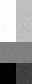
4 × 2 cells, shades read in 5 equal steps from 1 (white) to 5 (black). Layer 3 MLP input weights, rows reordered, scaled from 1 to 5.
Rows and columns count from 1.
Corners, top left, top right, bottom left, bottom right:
1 2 5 4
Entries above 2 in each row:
0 0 2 2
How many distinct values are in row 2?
2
